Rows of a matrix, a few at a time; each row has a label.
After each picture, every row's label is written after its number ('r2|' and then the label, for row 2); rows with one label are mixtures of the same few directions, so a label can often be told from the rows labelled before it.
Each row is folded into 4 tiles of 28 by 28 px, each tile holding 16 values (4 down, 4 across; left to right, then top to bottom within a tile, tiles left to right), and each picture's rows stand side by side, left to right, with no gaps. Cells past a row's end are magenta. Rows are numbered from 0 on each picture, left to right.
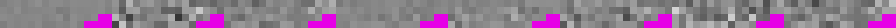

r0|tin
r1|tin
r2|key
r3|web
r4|tin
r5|tin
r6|web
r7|key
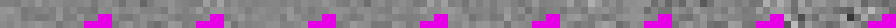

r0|web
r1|key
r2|tin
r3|key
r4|web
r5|key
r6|key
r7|tin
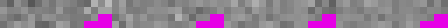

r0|key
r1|tin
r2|key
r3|key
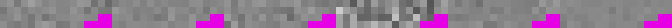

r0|key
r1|web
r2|tin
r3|web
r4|key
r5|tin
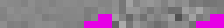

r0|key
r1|tin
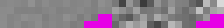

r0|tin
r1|key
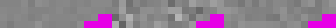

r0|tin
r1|tin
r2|web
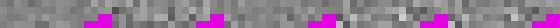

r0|key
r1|web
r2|tin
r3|tin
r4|tin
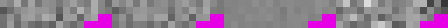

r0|web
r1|web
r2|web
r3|key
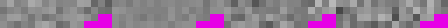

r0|key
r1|web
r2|key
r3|web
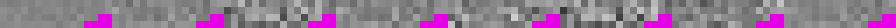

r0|web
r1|web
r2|web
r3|web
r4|tin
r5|web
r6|key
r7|web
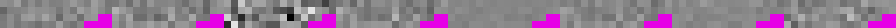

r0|web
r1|web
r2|tin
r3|web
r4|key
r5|web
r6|key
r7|tin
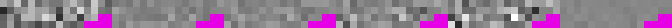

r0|web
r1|web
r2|tin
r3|tin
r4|tin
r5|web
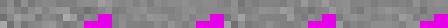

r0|tin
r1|web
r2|tin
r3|tin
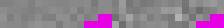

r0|web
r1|tin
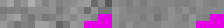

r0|key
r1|web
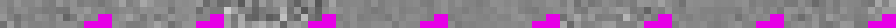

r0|tin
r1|key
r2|web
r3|web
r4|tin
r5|tin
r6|tin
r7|key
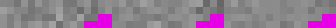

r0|web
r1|key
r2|key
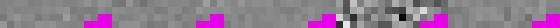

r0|tin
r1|key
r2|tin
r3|tin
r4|web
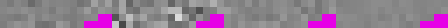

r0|key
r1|tin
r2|web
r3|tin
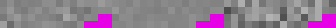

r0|tin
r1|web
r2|web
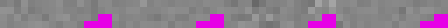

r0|web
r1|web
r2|key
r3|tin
